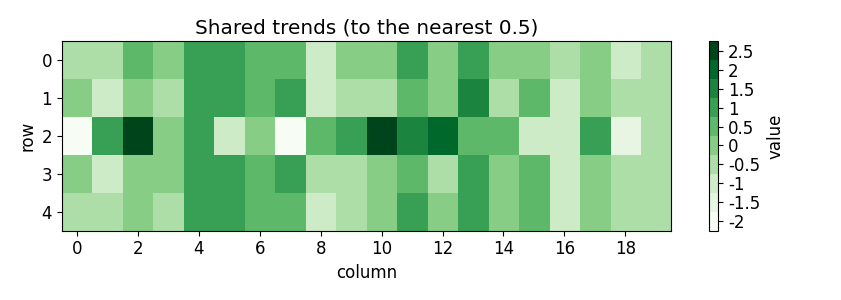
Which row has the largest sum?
2
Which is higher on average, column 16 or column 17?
column 17
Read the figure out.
Title: Shared trends (to the nearest 0.5)
x-axis: column, ticks 0 2 4 6 8 10 12 14 16 18
y-axis: row, ticks 0 1 2 3 4 (0 at the top)
Colour bar: value, ticks -2 -1.5 -1 -0.5 0 0.5 1 1.5 2 2.5
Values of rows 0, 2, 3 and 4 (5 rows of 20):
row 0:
-0.5 -0.5 0.5 0 1 1 0.5 0.5 -1 0 0 1 0 1 0 0 -0.5 0 -1 -0.5
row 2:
-2 1 2.5 0 1 -1 0 -2 0.5 1 2.5 1.5 2 0.5 0.5 -1 -1 1 -1.5 -0.5
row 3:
0 -1 0 0 1 1 0.5 1 -0.5 -0.5 0 0.5 -0.5 1 0 0.5 -1 0 -0.5 -0.5
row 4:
-0.5 -0.5 0 -0.5 1 1 0.5 0.5 -1 -0.5 0 1 0 1 0 0.5 -1 0 -0.5 -0.5
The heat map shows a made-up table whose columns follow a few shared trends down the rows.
